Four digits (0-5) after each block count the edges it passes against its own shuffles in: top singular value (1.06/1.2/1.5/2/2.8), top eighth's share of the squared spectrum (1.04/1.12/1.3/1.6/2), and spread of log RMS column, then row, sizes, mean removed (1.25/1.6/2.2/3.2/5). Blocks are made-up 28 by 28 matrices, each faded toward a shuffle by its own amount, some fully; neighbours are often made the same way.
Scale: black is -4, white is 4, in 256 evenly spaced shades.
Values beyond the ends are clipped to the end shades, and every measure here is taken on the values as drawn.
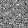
0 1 0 1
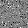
0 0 0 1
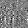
3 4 2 1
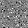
2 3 0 1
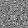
3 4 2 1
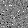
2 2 0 0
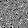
0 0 0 0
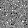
0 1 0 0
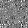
3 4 1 2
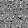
3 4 1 1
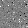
0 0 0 0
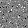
0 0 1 0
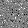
0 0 0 0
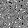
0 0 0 0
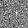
0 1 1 0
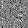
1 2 3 0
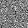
1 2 2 0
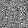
1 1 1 0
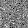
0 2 0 0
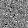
0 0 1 0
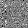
1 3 2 0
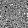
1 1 0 0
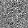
1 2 2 0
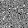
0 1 0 0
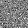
0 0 0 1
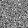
0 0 1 0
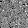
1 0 0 0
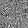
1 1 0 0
